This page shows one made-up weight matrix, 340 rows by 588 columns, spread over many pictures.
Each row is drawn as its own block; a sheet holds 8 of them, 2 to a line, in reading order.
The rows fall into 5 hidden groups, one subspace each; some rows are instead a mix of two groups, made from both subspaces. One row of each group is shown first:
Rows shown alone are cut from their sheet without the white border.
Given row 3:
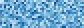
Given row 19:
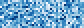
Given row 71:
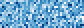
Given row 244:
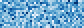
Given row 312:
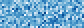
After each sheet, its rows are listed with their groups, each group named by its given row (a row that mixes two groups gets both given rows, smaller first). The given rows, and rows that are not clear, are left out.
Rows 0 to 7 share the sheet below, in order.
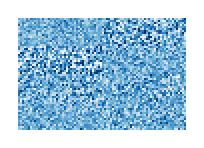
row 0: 19
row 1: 312
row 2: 71
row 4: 71
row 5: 244
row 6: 3
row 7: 3 and 312
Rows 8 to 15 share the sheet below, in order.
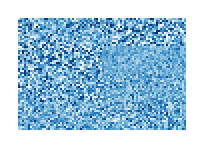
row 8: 3
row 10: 3
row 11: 244
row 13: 244
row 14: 3
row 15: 19
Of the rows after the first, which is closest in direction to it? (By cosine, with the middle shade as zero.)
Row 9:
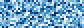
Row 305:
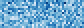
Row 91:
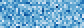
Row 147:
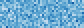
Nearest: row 305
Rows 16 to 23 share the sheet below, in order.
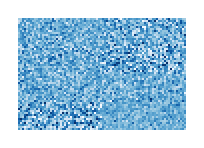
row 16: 312
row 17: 3
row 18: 3
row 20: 19 and 312
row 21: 312
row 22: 71
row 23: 244
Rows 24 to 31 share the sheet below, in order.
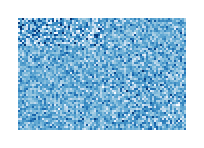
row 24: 19
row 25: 3 and 244
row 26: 244
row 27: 3
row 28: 71
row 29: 19
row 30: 19
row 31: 244
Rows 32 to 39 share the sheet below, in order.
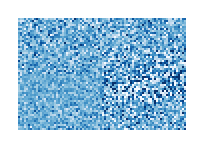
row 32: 3
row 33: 19
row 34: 3
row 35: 71
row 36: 71
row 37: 244
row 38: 3
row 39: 19
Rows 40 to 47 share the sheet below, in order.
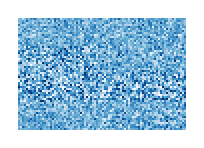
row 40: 19
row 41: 19
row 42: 19
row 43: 3
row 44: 19
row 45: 71
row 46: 19 and 244
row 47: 71
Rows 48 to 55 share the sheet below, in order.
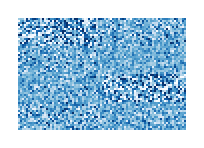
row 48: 19
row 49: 3 and 71
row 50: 19 and 244
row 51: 71
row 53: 312
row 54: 244
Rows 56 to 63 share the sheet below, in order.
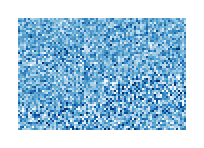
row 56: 19
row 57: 312
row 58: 19
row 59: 244
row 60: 19
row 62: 244
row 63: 3
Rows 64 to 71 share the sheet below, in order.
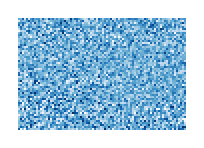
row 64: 19
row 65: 3 and 19
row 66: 3
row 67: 71
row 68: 3
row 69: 19 and 71
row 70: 3
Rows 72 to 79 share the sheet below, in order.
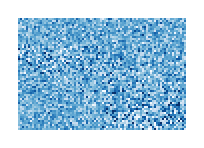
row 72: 71 and 312
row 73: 3
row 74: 19
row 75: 312
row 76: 19
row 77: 19 and 71
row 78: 244
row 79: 244
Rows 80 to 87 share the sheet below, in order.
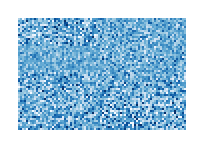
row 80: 19
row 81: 312
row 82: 312
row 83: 19
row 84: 19
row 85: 71
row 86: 312
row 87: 244
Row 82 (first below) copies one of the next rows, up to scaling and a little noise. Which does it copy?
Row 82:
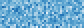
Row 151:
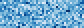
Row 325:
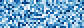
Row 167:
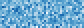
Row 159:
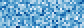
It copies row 167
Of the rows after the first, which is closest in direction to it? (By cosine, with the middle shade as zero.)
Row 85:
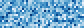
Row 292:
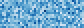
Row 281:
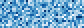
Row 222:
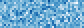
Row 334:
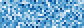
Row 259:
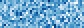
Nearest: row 281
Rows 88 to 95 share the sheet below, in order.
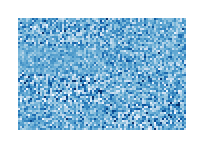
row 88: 312
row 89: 19
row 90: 244
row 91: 312
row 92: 71
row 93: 19
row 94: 19
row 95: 244
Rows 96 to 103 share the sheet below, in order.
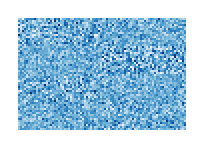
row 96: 19
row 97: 3
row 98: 71
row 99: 244
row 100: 19 and 312
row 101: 19
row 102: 19
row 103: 3
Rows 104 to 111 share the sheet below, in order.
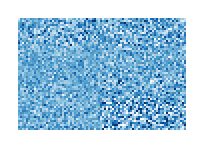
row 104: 244
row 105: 312
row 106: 19 and 312
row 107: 312
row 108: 244 and 312
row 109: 3
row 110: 312
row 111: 3
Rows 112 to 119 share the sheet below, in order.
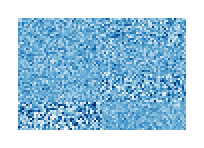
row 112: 3
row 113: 19
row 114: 244
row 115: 3 and 19
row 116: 312
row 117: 19 and 244
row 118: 244
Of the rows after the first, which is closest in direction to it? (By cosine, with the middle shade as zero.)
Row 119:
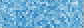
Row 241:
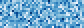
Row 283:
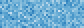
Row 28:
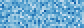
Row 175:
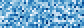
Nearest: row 241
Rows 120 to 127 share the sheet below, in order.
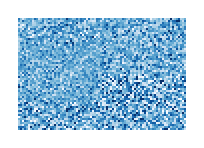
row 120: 19 and 244
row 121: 244
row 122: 312
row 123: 71
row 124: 19
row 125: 3 and 244
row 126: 3
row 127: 3
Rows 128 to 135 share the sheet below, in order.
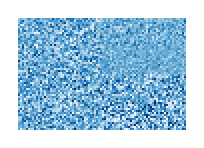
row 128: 312
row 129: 244 and 312
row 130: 3
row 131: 312
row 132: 71 and 312
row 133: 244
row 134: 19 and 312
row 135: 19
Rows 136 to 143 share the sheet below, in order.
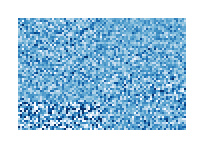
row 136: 312
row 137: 71
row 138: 312
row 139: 3 and 19
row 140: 3
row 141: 71 and 312
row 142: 3 and 71
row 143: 71
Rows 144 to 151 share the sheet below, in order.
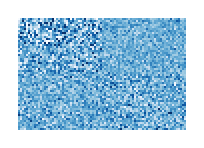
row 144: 312
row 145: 244
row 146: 71
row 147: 71
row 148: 3
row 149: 244
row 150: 19
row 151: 312
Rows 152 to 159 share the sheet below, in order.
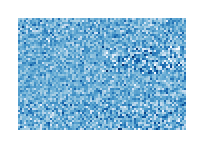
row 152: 244
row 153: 19 and 244
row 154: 19
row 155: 244
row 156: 71
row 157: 71
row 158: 3 and 244
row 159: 312
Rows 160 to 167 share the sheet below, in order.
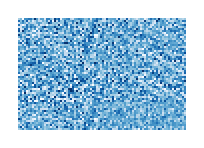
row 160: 19
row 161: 3
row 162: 19
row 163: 3
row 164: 3 and 312
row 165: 3
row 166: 19
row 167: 312
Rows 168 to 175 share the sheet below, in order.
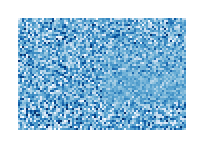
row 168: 312
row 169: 19
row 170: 71
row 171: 3
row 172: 3
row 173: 3
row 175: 71
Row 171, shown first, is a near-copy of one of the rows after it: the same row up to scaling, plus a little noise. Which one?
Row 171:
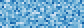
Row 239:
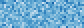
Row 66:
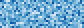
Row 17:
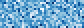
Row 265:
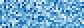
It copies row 66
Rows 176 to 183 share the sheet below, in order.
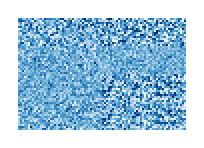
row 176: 3
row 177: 3
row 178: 19 and 244
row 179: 312
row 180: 71
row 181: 71
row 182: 3
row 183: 71
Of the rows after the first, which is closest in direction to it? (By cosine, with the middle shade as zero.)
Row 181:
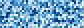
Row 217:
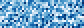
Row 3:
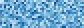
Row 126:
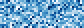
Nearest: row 3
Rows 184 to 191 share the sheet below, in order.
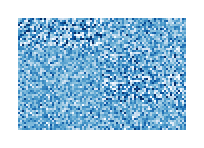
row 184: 71
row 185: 19
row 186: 3
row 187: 244
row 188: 244
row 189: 244
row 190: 244
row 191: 3 and 71
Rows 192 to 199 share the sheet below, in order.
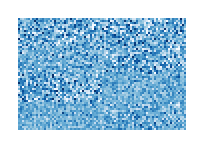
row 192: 312
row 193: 19 and 244
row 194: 3 and 71
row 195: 244
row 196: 19 and 312
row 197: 244
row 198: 71 and 244
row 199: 244
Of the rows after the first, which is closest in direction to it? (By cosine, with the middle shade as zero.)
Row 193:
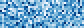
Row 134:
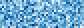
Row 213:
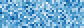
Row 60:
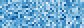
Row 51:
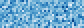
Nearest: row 213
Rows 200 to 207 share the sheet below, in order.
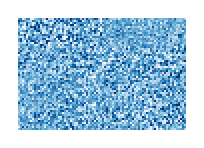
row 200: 312
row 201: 19
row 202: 71
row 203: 71
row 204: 244
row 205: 244
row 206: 244
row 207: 244
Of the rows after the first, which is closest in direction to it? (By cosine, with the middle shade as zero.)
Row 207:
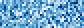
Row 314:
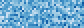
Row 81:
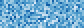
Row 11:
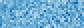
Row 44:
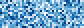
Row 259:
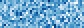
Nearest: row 11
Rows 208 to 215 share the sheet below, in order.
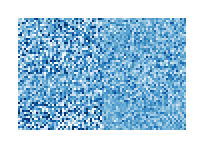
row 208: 3 and 19
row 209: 71 and 244
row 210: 244 and 312
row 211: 71
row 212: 71
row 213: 19
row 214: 312
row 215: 19 and 244
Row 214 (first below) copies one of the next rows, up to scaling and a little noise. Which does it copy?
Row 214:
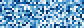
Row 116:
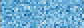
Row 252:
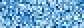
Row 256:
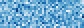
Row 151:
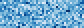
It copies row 116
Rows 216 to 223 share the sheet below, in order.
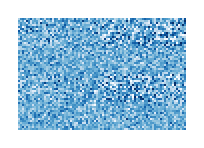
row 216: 244
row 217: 71
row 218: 3
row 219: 3
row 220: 19
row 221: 244
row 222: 244
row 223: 19
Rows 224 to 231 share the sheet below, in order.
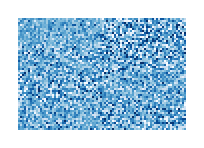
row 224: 71
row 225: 312
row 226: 3
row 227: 3
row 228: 71
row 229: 312
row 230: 312
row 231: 71
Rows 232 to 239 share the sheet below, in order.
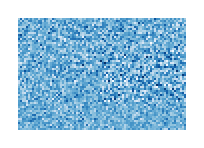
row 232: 71
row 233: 19 and 312
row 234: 71
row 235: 71
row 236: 312
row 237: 3
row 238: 19
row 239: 3
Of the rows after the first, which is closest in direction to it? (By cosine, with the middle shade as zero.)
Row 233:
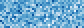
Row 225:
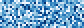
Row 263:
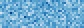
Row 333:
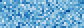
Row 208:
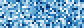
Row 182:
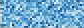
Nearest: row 263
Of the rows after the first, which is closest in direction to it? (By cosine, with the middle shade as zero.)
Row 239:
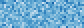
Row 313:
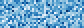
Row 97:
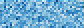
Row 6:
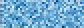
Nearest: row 313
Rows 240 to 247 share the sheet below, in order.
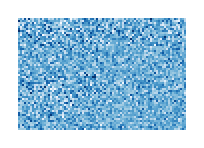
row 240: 19
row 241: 19 and 244
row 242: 3
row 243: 244
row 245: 244 and 312
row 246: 3 and 19
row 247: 19 and 312
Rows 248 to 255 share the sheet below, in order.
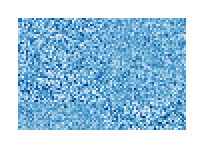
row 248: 3
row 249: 71
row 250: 312
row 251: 71
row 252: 312
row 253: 19 and 244
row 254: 244 and 312
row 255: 244 and 312
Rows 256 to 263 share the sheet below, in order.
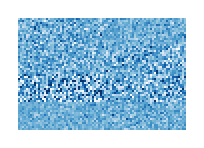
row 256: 312
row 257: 71
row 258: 244 and 312
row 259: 244
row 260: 71
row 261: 244
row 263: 19
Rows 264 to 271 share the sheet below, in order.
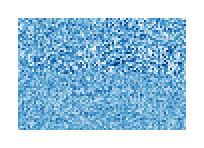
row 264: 71 and 244
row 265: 3
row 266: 244
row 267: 19
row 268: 71
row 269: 71 and 244
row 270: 3
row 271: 3 and 19
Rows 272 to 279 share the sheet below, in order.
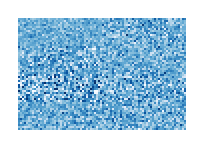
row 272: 19
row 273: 19
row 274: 244
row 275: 3
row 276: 19
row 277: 312
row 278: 71
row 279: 312
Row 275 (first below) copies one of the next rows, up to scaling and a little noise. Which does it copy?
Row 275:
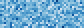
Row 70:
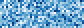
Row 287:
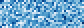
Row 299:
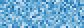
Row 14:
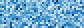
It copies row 14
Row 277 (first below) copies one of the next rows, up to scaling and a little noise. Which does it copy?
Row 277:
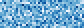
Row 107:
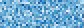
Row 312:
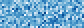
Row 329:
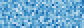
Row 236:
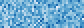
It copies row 107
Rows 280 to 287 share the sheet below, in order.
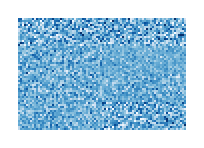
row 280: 3
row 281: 19 and 71
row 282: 312
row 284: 71
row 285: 244
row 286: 244
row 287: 3
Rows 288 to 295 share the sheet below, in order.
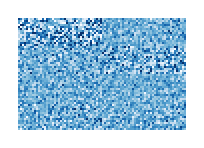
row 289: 71 and 244
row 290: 3
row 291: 71
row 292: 71
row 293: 71
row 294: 71
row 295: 71
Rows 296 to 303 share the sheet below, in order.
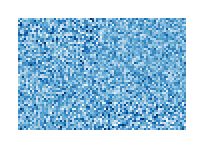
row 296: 71
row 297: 3
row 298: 19
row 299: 3
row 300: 312
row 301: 19
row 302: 71
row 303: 3
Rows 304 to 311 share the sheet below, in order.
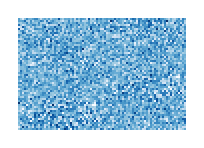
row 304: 19 and 244
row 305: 19 and 244
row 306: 19 and 244
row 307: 19
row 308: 3
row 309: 244
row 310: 244
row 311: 71
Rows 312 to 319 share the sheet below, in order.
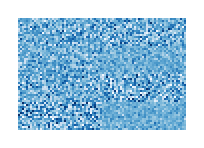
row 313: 312
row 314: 71
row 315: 3
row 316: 244
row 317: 312
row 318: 3 and 244
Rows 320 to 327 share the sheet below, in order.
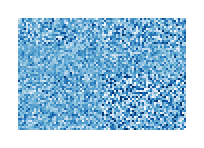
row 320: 312
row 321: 71
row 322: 244
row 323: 244
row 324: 19
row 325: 312
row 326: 3 and 71
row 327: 19
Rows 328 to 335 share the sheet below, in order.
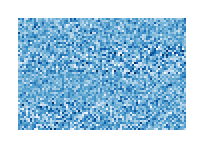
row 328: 3
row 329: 312
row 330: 71
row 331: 3
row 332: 312
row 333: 312
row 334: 312
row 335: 312
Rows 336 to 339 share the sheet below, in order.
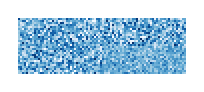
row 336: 244
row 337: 312
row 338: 312
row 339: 19
